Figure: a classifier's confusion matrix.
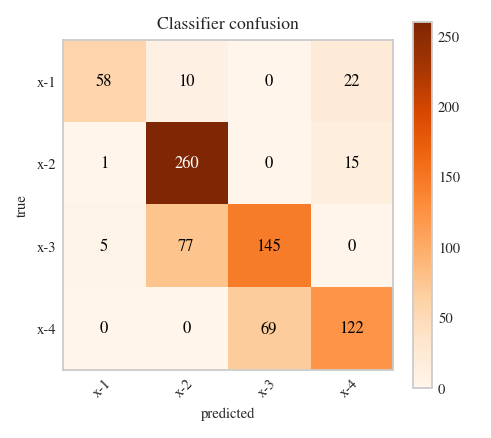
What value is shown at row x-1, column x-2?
10
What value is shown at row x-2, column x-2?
260
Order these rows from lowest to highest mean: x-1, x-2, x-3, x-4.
x-1, x-4, x-3, x-2
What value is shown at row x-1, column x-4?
22
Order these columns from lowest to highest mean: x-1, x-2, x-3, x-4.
x-1, x-4, x-3, x-2
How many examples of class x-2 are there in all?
276
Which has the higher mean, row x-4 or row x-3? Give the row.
x-3
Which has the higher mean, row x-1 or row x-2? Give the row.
x-2
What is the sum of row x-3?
227
